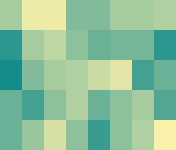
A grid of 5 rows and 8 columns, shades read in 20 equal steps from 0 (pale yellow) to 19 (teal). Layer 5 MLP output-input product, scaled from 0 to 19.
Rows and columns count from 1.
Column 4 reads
10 9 6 6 9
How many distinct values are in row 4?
6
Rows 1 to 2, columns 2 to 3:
1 1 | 7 5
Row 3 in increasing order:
2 4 6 7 10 12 15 19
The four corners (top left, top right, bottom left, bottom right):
7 6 12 0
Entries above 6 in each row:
5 7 5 7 5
